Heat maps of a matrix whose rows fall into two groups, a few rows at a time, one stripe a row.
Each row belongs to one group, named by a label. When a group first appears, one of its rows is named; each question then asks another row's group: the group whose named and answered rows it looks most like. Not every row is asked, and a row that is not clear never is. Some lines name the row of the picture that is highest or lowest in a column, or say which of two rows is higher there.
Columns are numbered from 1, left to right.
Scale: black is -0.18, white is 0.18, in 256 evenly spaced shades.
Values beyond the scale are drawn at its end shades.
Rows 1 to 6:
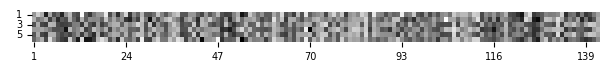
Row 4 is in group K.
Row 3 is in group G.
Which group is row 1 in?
K
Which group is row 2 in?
K
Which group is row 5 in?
G
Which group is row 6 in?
K
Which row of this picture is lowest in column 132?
6
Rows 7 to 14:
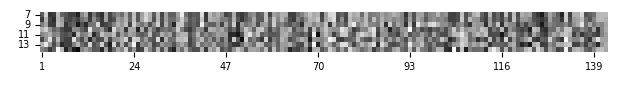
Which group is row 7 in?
G
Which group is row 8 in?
G
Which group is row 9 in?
G
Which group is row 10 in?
K
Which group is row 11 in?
K
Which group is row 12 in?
G
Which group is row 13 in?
K
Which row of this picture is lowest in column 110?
12
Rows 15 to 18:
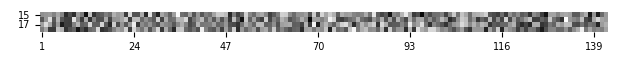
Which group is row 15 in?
K
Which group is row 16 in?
G
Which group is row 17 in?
K
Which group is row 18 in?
G
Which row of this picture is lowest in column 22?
15
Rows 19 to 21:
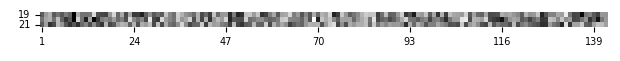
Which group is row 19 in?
K
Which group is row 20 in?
K
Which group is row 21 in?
G
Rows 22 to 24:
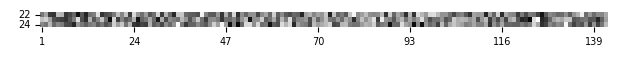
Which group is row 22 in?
G
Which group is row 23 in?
K
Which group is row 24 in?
K
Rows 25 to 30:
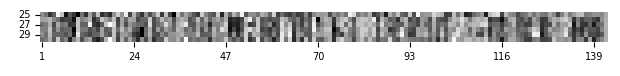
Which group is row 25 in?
G
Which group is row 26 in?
K
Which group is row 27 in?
K
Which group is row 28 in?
K
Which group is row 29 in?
K
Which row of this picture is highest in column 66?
29
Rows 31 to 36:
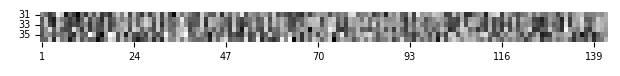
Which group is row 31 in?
G
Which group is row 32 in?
G
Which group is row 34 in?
G
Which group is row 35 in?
K
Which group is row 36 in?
K
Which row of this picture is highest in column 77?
36
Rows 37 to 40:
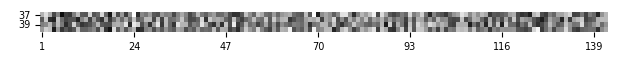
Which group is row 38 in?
G
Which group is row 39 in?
G
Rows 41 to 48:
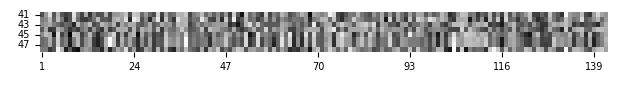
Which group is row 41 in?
G
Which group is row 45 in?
K
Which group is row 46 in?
K
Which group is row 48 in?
G
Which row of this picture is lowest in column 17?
42
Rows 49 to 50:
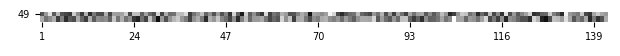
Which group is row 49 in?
G
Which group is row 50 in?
K
